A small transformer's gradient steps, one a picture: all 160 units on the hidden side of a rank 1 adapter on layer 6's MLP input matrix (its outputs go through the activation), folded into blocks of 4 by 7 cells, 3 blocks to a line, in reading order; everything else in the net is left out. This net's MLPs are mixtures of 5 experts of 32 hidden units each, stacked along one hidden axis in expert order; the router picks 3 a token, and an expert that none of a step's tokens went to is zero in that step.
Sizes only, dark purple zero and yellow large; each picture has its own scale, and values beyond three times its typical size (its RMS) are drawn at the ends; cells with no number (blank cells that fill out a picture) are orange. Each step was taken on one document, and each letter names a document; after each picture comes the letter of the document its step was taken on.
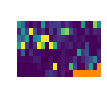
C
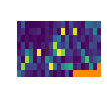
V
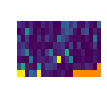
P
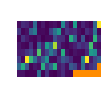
V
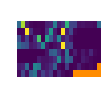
P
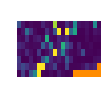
P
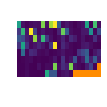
C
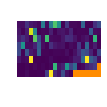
C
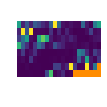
C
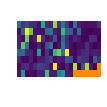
P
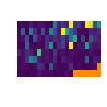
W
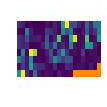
P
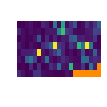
V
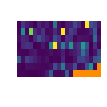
W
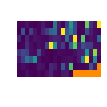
W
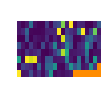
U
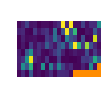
V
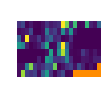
P
